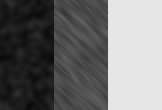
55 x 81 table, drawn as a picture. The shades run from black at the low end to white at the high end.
It is made of 1 by 3 panels. Panel 1,1: very low, blotchy, faint in contrast. Panel 1,2: low, slanting down to the right, faint in contrast. Panel 1,3: very high, flat.
